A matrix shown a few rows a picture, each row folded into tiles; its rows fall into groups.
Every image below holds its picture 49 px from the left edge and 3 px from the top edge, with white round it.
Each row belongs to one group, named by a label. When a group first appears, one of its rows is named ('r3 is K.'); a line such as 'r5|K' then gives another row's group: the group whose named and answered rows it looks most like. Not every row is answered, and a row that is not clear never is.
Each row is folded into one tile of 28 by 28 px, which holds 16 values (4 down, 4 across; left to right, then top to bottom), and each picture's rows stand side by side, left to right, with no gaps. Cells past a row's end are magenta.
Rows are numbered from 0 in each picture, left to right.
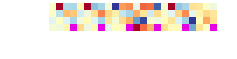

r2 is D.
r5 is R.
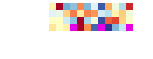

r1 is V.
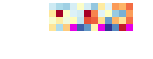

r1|R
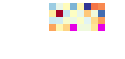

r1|D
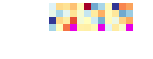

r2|D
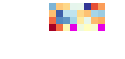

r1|D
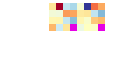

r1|D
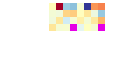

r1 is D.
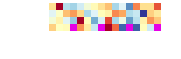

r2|V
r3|R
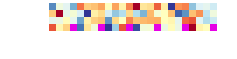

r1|R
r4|D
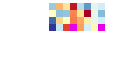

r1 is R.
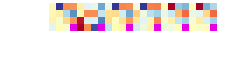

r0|D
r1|V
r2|D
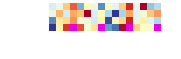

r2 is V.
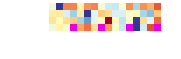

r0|D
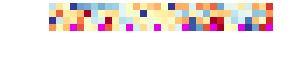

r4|D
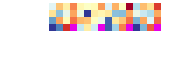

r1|R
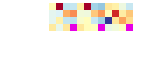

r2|R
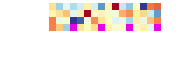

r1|R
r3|D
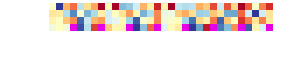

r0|D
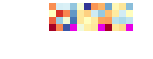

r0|V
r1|D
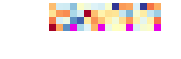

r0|V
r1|R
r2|D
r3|D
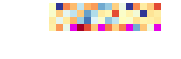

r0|D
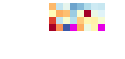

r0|V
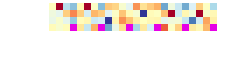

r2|R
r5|R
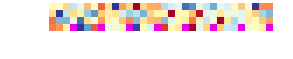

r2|D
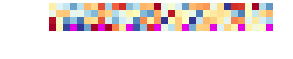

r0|V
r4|R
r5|R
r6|D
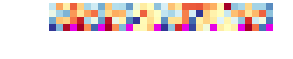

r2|V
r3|R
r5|R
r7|V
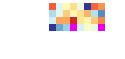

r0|R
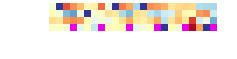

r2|D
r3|D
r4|R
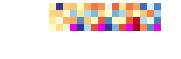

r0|D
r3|V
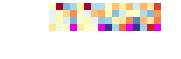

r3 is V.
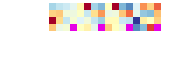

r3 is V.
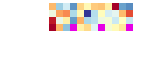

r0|V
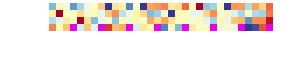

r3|D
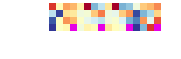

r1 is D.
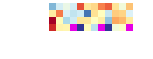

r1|R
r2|R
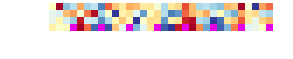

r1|V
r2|R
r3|R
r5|V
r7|D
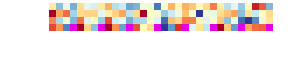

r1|V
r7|R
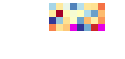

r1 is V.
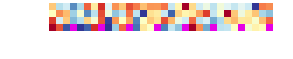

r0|V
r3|R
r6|R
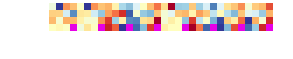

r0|D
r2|V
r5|V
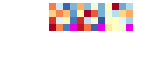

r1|V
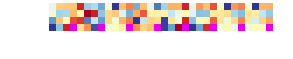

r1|V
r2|D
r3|R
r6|D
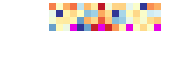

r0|R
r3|D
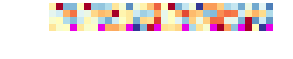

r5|D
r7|V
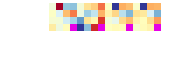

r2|D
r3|D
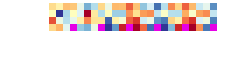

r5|V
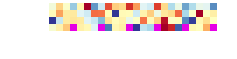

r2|R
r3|R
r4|V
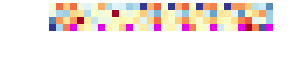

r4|D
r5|D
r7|V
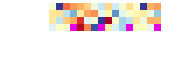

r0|D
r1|V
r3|D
